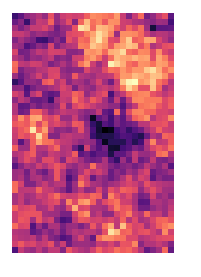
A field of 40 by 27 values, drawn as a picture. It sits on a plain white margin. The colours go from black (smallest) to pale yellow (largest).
Odd rows or columns: none. Average level on the scale: 50%. Mirror symmetry: none. Ninth with the lowest average: centre.
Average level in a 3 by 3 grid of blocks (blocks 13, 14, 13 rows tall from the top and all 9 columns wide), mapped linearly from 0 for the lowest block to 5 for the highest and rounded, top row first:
145 / 202 / 233
